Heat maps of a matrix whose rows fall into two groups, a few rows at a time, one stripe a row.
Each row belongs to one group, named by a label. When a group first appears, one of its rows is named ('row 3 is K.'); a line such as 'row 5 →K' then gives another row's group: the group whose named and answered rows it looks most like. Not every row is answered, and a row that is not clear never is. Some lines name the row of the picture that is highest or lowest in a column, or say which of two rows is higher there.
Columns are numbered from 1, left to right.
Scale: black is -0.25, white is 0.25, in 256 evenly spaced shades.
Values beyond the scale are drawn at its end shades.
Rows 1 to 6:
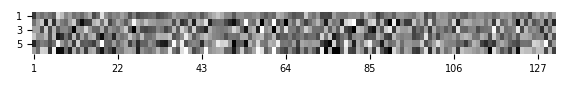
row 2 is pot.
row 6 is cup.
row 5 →cup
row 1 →cup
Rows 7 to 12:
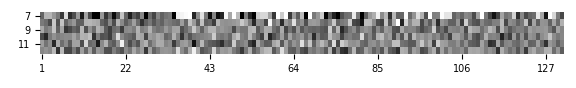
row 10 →pot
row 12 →cup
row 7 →cup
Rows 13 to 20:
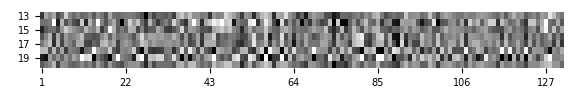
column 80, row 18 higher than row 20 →No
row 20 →cup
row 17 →pot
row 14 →cup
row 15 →cup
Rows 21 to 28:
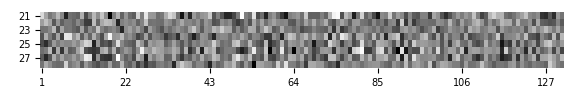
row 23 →cup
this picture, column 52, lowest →26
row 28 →cup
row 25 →pot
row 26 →pot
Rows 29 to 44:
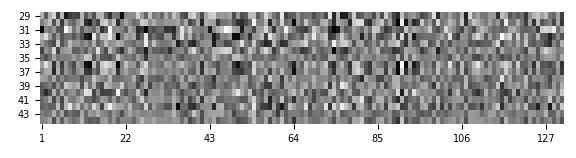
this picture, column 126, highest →31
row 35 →pot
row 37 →pot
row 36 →pot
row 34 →cup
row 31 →cup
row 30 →pot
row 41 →pot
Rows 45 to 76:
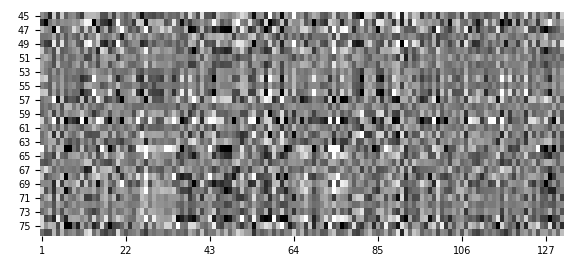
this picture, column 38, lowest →47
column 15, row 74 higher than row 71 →Yes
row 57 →cup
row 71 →pot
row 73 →pot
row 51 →pot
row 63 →cup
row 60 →cup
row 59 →pot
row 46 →pot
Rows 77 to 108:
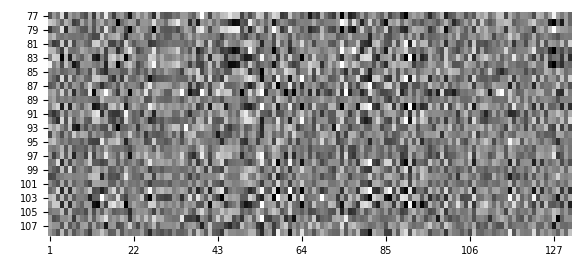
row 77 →cup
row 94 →cup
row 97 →cup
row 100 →pot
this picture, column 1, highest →84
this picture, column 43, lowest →94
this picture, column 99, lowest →94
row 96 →cup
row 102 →pot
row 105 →cup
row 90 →pot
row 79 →cup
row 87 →pot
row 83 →pot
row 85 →cup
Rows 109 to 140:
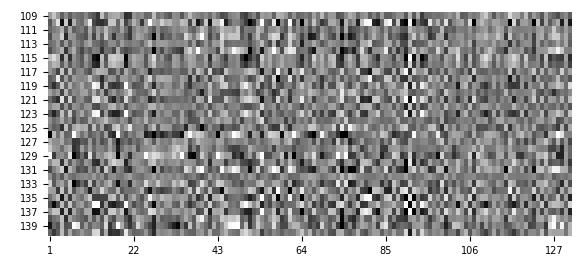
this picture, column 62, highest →126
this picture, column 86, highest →110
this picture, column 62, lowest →129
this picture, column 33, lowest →139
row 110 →pot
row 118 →pot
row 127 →cup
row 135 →pot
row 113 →pot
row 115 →pot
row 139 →cup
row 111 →cup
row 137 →pot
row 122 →pot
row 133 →cup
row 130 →pot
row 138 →cup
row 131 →cup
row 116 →pot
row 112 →cup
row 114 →cup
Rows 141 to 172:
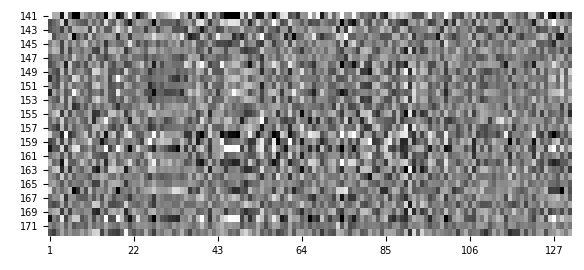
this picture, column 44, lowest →158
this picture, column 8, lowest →141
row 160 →cup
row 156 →cup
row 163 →pot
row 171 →cup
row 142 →cup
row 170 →cup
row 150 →cup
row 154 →cup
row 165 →pot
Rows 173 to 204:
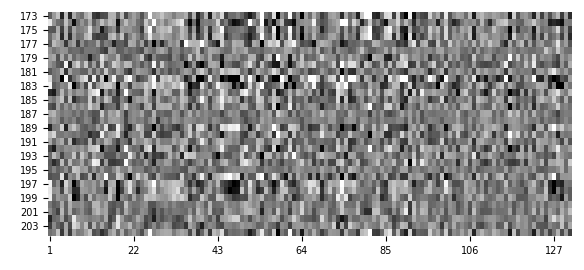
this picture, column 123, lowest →182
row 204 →pot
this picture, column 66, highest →182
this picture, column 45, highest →196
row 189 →cup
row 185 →cup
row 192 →pot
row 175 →pot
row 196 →cup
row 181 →cup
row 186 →pot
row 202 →cup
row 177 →cup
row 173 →pot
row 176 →pot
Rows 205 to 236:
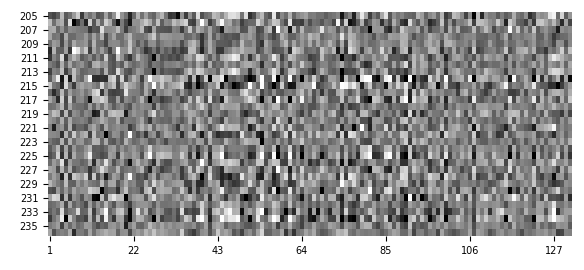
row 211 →cup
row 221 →cup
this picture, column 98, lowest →215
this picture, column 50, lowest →231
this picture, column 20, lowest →231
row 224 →pot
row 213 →cup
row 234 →cup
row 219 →pot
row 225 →pot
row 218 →cup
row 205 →cup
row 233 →cup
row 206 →cup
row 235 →pot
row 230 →pot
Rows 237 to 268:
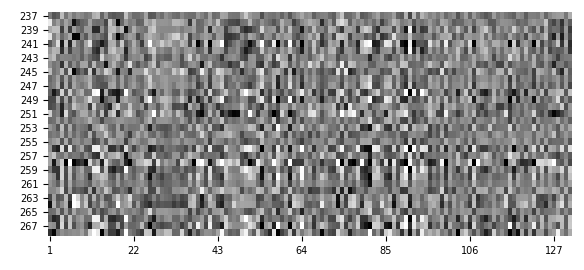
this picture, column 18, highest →264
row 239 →pot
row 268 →pot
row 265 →pot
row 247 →pot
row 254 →cup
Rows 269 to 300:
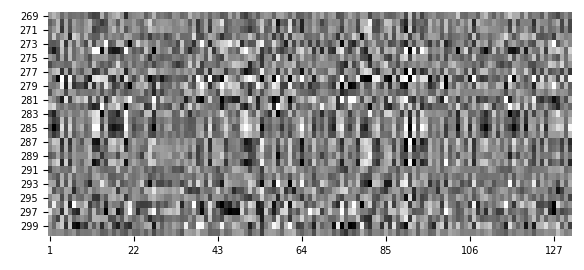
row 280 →cup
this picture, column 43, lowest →296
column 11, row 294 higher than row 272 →Yes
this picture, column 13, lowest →287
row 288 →pot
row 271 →pot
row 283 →pot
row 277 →pot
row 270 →pot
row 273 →cup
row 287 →pot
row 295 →pot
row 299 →cup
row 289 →pot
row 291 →cup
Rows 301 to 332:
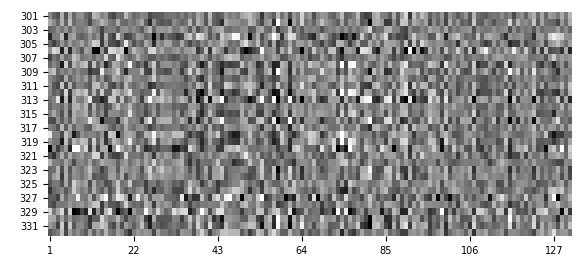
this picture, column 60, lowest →327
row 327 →cup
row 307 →cup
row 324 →pot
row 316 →pot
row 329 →cup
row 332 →cup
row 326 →cup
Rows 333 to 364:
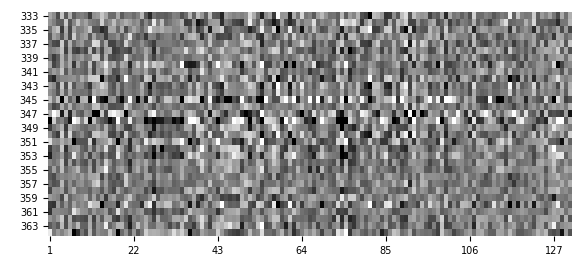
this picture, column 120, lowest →345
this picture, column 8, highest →348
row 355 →cup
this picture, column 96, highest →345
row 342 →pot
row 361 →cup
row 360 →pot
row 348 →cup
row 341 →cup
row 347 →pot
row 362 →cup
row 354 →cup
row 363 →cup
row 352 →cup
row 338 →cup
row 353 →cup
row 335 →pot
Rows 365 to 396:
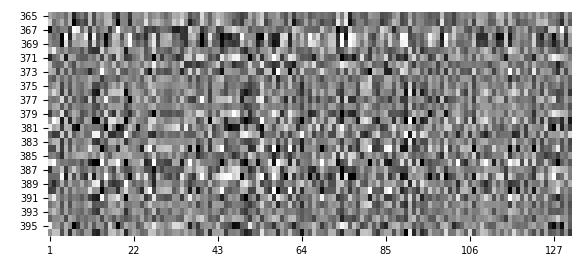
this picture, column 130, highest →388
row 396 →pot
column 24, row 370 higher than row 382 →Yes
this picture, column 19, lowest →381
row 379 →cup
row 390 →pot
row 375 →pot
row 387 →cup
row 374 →pot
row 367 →cup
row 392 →pot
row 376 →pot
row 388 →cup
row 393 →pot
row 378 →pot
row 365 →cup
